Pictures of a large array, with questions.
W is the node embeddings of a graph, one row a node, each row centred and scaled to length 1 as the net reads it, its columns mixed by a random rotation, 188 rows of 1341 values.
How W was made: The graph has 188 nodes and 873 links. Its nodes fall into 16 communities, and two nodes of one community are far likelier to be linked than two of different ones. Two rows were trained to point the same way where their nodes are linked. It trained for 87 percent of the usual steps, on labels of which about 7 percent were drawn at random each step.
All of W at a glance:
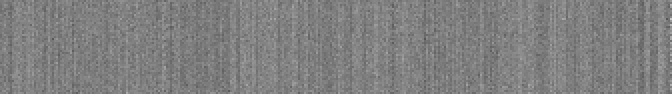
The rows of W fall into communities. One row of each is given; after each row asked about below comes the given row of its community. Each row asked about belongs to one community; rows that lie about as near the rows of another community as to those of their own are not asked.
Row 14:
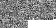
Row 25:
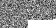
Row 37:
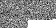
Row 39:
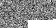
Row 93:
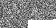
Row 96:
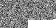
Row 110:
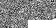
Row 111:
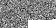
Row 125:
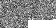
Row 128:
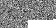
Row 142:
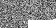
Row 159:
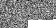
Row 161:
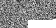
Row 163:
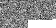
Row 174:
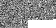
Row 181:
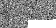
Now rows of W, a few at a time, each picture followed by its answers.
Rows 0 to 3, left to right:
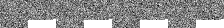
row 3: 96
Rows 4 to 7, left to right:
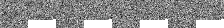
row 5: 159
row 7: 110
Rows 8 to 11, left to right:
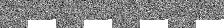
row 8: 159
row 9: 159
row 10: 174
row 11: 110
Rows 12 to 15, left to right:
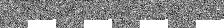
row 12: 163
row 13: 37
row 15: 181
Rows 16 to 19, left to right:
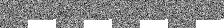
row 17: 37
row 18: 163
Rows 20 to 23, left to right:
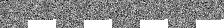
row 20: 14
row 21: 39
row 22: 110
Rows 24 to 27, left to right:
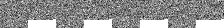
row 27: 39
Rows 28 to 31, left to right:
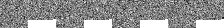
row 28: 174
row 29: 39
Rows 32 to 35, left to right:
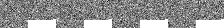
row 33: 181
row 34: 96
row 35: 39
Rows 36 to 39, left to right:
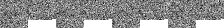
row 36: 111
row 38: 111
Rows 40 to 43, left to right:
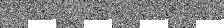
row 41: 161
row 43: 125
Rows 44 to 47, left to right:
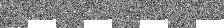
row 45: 93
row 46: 25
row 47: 96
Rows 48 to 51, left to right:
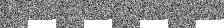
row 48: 111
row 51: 39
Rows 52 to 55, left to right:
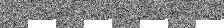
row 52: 161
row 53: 37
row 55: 14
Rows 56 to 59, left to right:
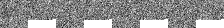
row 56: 37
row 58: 110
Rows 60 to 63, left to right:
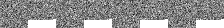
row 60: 93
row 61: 39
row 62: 128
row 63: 96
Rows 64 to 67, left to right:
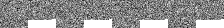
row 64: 39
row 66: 163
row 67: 174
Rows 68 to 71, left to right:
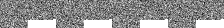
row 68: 25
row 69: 174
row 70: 161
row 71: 159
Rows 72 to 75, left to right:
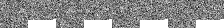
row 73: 125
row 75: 163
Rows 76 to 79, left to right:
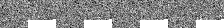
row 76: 161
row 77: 174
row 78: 174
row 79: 110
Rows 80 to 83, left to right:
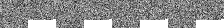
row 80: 125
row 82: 25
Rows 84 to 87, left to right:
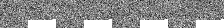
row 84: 159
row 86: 111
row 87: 37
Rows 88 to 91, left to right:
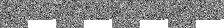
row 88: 159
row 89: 14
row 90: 37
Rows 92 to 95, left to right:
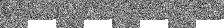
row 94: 125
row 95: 159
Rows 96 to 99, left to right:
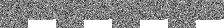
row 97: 110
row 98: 111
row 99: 93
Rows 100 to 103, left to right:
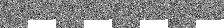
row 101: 159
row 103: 128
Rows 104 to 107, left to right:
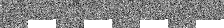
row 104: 128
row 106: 111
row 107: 128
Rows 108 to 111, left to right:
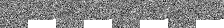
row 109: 14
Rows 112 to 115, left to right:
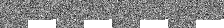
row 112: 125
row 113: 181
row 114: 128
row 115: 110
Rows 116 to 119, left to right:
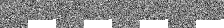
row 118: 14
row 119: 161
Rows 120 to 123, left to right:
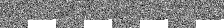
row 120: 110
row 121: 37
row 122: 111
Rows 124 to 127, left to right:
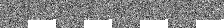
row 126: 110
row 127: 142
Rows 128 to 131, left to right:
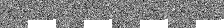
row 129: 125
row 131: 93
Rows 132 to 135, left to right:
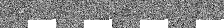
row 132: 110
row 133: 14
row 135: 96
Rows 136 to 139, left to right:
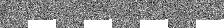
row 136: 14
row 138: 25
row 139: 142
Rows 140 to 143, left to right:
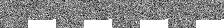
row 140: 125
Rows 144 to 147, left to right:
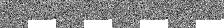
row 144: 174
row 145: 161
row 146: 128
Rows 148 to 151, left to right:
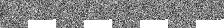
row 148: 161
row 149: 93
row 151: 37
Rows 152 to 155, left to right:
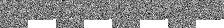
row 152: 25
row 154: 25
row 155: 37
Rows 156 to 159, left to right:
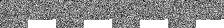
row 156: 37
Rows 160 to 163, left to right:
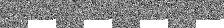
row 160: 25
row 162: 174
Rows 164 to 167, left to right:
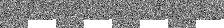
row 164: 37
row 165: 110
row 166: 181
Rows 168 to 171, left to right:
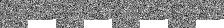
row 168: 159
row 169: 142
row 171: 181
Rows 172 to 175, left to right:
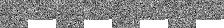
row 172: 161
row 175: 142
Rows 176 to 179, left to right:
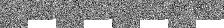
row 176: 39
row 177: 174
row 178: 125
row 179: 159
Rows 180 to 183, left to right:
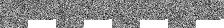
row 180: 125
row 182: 125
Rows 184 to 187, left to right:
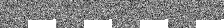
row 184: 159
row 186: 163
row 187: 39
